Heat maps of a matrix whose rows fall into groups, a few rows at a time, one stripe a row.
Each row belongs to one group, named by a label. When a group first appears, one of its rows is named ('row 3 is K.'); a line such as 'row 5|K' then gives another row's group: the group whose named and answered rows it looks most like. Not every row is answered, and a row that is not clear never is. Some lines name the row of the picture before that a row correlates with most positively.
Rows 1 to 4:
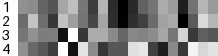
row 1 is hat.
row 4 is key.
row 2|hat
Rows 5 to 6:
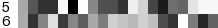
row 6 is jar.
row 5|key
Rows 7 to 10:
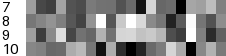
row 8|jar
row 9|jar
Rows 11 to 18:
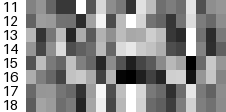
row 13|jar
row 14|jar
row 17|jar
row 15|hat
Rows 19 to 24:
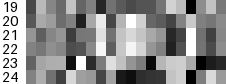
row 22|jar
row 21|jar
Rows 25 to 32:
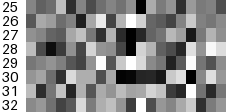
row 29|jar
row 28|key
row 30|hat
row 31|jar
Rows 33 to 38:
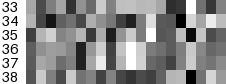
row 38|hat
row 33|jar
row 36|jar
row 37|jar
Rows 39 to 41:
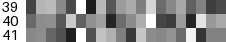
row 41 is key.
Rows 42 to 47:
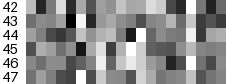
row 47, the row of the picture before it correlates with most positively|41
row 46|jar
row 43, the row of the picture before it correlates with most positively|41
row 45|jar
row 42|jar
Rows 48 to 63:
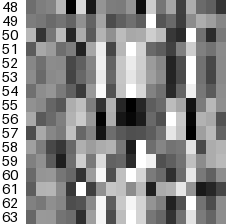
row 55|hat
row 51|jar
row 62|jar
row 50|jar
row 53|jar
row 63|jar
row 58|key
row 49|key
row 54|jar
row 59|key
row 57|hat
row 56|hat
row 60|jar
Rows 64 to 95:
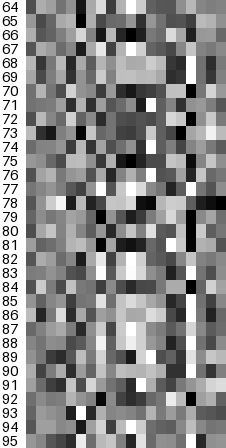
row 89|key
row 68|jar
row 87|jar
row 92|hat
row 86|jar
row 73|key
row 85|jar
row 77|jar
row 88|jar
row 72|hat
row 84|hat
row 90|jar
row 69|jar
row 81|hat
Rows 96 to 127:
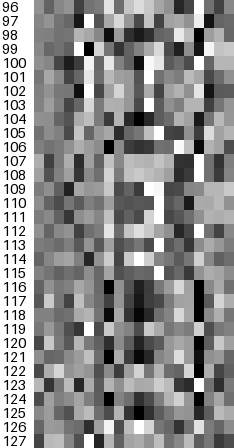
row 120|hat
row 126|jar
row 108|jar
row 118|hat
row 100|key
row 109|key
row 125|hat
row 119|key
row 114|jar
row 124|hat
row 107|jar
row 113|key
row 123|jar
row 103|key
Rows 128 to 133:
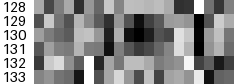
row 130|hat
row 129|hat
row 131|hat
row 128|jar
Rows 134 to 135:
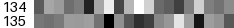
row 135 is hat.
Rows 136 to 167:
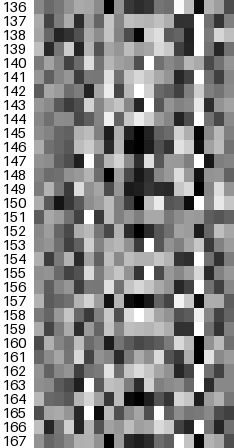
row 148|hat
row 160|hat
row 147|key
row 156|jar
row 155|key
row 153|key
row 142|jar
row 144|jar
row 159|jar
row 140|key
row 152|hat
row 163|key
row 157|hat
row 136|hat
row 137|jar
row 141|jar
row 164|hat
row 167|hat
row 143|key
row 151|key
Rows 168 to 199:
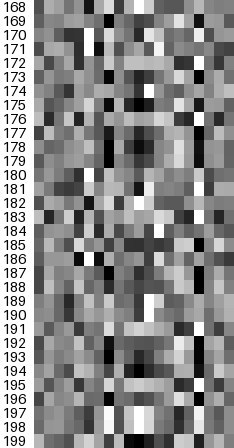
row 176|jar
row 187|hat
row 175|hat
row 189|key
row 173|hat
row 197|jar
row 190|key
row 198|jar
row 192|hat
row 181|key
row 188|hat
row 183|jar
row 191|jar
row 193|hat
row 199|hat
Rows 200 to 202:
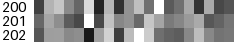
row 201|key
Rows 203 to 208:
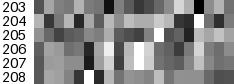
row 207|jar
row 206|jar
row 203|hat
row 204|jar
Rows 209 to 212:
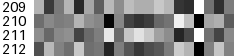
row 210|hat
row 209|jar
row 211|jar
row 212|hat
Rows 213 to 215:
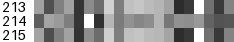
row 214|key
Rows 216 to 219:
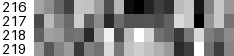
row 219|jar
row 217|hat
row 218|jar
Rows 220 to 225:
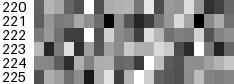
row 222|key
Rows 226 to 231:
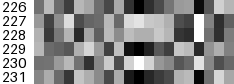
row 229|hat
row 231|hat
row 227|jar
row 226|hat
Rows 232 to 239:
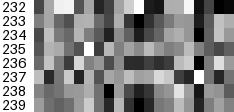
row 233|hat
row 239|hat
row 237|jar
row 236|hat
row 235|key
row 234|hat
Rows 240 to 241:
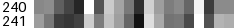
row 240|key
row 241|key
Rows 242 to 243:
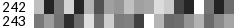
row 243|key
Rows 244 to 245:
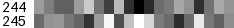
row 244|hat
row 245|jar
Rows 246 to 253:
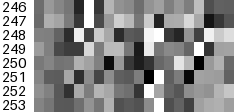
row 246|key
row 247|key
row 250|hat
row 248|key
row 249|key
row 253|key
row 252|key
